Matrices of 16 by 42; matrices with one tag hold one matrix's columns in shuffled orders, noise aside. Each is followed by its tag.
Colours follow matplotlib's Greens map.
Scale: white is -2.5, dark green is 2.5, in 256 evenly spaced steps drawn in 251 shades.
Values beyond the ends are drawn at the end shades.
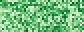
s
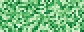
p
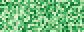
s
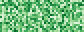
s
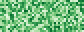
s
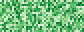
s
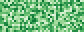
s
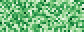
p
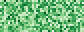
s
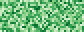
p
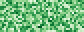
p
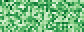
s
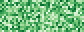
s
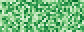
s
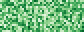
s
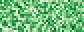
p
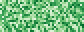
p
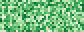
s
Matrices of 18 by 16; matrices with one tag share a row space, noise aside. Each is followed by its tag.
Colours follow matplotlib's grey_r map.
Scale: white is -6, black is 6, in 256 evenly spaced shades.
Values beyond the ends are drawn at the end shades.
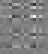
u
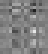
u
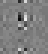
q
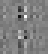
q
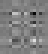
u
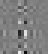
q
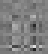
u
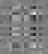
u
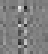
q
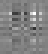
u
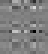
u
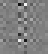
q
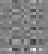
u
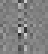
q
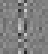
q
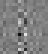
q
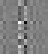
q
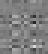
u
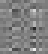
u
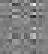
u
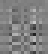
u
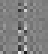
q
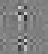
q
